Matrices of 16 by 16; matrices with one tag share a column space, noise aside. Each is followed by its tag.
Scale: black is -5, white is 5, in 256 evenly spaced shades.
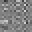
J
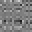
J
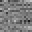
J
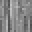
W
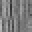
W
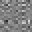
J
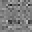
J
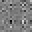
J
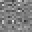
J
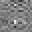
J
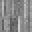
W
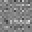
J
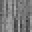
W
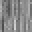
W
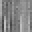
W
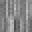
W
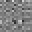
J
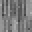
W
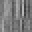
W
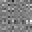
J
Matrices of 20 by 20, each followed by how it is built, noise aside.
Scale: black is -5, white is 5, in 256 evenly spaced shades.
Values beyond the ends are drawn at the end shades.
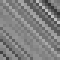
Toeplitz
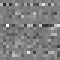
uneven rows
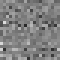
uneven rows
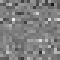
uneven rows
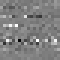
uneven rows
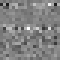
uneven rows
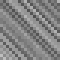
Toeplitz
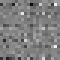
uneven rows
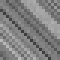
Toeplitz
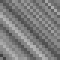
Toeplitz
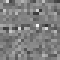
uneven rows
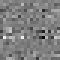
uneven rows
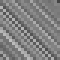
Toeplitz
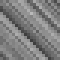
Toeplitz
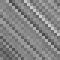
Toeplitz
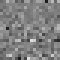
uneven rows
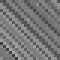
Toeplitz
